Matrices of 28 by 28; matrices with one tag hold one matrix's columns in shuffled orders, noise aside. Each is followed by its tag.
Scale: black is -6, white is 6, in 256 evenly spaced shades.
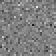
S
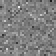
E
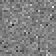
S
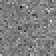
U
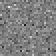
S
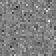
U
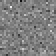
E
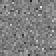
E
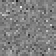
E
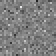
E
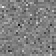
S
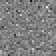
E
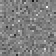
E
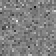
U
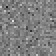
U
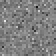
U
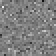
E
